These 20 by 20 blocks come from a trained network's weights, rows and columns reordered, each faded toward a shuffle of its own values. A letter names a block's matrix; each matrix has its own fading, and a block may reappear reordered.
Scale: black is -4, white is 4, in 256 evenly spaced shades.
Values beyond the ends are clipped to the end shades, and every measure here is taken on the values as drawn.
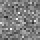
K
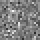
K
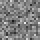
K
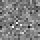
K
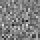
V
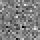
K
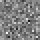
K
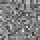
V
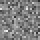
V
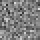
V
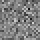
V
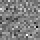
K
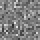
K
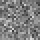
V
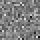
K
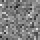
K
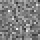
V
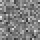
V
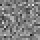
V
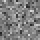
V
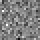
K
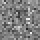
K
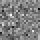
K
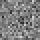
V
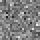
K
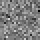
V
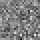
V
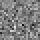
V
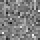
K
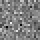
K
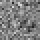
V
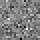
K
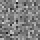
V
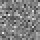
V
